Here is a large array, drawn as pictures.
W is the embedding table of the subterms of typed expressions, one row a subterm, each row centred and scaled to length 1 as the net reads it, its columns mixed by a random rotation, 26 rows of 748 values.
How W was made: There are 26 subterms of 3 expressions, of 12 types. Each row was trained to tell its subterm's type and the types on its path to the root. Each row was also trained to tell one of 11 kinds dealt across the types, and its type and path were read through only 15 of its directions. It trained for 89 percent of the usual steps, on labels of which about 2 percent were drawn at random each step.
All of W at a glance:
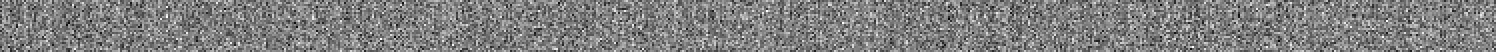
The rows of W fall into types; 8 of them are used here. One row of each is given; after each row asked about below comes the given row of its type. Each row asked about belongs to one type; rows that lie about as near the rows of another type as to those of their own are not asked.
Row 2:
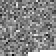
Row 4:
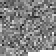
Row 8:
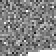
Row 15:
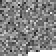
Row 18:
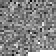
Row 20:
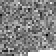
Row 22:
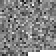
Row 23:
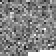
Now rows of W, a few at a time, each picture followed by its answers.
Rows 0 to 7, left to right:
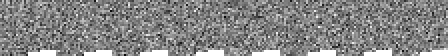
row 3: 15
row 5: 18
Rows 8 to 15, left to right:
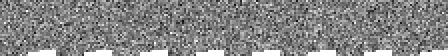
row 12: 4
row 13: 2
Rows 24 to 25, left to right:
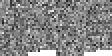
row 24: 2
